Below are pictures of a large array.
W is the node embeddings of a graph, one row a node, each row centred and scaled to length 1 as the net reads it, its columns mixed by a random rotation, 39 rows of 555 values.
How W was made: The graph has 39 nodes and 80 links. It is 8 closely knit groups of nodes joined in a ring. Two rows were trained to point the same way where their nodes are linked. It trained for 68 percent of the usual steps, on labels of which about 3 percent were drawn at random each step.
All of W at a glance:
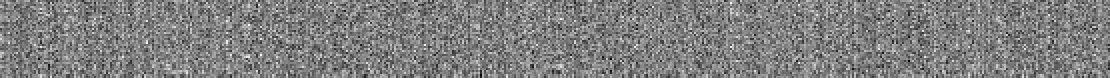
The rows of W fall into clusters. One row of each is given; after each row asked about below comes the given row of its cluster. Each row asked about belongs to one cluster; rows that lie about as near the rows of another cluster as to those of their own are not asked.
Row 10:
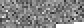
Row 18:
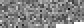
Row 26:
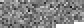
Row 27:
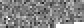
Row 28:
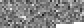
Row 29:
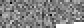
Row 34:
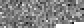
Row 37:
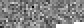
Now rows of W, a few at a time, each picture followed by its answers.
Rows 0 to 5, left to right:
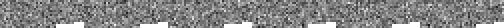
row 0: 29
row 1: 37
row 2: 28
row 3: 27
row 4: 37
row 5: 28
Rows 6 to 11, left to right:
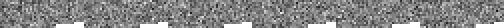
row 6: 37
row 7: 18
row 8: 10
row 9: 26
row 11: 34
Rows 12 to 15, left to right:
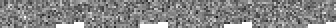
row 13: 27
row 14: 28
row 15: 37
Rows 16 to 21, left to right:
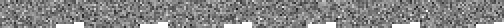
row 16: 10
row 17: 28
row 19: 27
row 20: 10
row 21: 10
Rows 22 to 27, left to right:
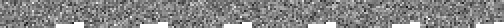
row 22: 34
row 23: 37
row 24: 34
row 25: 18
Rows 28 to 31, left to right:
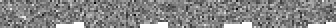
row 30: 18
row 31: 28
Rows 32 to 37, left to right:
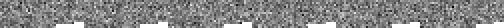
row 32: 26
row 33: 26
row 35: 29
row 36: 29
